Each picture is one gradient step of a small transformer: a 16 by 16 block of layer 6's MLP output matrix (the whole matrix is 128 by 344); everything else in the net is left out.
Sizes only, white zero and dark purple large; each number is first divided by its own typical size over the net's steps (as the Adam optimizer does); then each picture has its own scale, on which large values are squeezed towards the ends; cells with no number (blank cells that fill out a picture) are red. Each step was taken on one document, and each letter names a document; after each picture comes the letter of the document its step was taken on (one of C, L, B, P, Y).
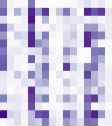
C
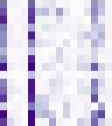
C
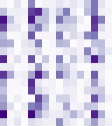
C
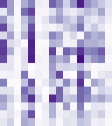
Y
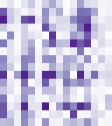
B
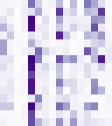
C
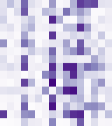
B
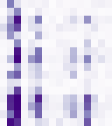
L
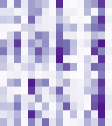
L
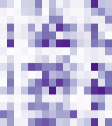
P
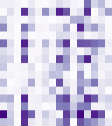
B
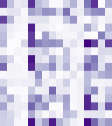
C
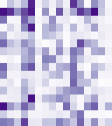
B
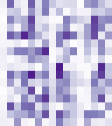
P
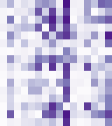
P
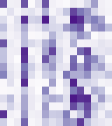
Y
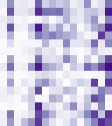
P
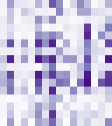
Y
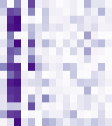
L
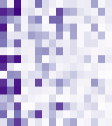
L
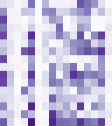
Y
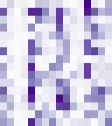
C
